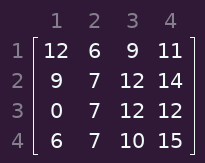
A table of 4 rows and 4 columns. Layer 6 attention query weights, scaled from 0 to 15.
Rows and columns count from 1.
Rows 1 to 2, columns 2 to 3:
6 9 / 7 12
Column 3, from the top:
9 12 12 10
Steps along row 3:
up up same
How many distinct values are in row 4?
4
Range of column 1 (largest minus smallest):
12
